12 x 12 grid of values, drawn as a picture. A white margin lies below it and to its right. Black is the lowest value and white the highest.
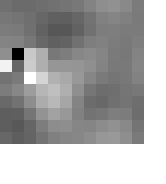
No overall slope runs across the table. On average the colour sits 50% of the way up the scale. An odd patch, rougher than its surroundings, sits in the middle left. The halves do not mirror each other. Values change most from cell to cell in the middle left.
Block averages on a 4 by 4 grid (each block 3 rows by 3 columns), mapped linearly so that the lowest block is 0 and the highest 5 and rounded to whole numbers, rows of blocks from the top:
1 0 1 2
3 2 2 2
3 5 2 1
0 2 2 2
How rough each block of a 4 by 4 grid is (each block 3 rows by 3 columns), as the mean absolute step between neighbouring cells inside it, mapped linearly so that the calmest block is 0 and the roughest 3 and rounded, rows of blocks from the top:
0 0 0 0 / 3 1 0 0 / 1 0 0 0 / 0 0 0 0
